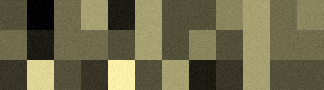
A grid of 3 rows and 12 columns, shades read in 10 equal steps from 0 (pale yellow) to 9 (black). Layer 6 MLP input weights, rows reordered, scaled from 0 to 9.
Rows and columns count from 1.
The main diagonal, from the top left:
6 8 6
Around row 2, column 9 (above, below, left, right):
4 7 4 3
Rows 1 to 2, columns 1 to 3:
6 9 5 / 5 8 5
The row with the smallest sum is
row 3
